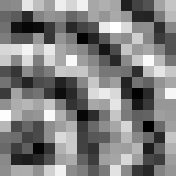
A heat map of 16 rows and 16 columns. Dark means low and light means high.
Rings: centred on the bottom left. Slope: none. Odd rows or columns: none.
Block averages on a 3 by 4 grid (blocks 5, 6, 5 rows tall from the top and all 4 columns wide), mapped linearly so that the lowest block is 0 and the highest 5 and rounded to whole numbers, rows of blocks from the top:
3 4 4 2
4 3 4 4
0 5 5 1
